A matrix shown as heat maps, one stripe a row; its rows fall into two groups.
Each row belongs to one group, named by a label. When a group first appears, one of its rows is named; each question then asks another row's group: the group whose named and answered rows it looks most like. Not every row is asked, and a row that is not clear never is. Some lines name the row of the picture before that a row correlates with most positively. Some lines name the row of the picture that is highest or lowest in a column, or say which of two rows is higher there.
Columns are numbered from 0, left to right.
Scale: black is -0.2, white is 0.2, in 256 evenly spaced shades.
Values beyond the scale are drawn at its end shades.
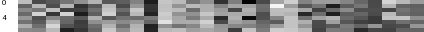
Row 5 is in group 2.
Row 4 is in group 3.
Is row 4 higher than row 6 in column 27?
Yes
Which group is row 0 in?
3
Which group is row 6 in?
2
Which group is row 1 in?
2
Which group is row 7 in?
2
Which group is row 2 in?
2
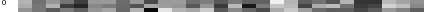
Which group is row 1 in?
3
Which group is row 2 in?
2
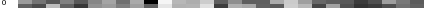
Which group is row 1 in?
2
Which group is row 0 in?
2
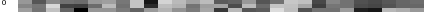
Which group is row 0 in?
2
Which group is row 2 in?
3
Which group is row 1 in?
2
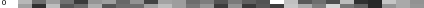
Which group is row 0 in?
3
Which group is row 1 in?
3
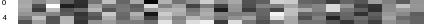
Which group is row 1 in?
3
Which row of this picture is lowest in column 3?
1
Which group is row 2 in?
3
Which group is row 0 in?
2
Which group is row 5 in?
2
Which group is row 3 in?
2
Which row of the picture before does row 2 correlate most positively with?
1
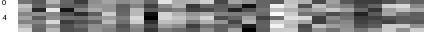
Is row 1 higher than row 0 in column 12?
No
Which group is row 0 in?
2
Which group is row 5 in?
2
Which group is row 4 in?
2
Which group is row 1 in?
3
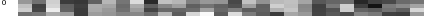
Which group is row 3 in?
2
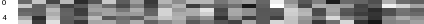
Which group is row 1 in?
3
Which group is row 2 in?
2
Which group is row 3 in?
2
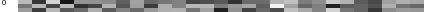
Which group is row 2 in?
3
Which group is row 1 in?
2
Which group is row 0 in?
3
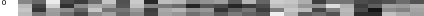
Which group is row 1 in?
3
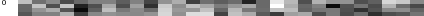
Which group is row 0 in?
3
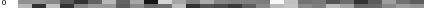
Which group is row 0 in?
2
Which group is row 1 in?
3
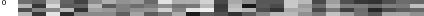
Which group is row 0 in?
2
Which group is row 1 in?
3
